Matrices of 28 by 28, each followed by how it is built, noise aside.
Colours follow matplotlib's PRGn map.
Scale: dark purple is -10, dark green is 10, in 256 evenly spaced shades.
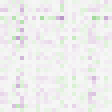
low rank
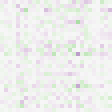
low rank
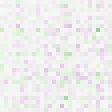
low rank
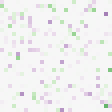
sparse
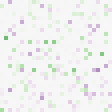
sparse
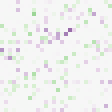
sparse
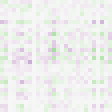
low rank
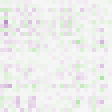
low rank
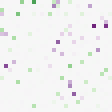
sparse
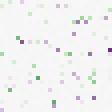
sparse
